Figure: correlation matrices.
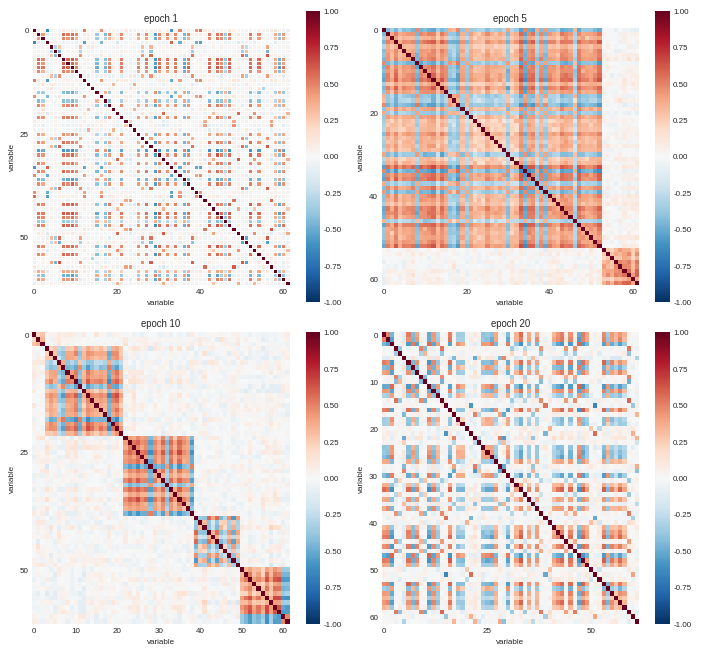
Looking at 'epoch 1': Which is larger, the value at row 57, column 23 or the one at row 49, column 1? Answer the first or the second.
the first
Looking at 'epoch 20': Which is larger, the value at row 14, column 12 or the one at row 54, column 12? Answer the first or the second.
the first
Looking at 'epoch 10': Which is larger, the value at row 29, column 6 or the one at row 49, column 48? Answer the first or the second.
the first
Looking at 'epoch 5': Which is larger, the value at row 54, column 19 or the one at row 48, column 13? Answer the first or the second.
the second
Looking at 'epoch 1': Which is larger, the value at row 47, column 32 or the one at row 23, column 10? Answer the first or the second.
the first
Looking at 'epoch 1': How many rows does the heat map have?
62
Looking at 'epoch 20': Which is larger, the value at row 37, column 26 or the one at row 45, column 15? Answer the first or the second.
the second
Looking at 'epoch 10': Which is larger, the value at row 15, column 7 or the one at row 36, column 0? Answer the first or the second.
the second
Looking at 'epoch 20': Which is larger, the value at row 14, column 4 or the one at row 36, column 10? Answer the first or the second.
the second
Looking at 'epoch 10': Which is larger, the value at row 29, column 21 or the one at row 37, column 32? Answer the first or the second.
the first
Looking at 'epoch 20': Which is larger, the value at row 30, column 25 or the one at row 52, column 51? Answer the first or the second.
the first
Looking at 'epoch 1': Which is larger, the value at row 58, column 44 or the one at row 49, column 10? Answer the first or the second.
the first
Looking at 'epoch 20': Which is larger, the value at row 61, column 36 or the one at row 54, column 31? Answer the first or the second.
the second
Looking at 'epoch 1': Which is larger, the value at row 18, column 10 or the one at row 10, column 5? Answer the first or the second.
the first
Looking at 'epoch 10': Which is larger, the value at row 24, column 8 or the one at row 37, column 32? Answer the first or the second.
the first
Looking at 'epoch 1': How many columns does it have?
62
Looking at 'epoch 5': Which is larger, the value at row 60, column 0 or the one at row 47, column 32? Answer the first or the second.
the second
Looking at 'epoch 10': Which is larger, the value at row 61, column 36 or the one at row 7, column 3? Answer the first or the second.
the first
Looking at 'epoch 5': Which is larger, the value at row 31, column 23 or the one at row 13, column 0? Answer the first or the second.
the first
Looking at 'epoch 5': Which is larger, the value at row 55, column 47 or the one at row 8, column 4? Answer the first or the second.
the first
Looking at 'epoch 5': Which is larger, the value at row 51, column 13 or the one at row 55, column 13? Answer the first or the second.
the first
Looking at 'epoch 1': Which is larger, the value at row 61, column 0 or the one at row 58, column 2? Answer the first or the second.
the second
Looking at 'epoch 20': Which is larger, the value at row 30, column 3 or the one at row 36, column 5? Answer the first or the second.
the second
